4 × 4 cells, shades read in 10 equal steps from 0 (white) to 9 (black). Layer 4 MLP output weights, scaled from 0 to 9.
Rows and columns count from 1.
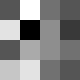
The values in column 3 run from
4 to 5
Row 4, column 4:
6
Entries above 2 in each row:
3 3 4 2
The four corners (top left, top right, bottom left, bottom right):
6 6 2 6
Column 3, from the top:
5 4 4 5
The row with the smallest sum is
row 4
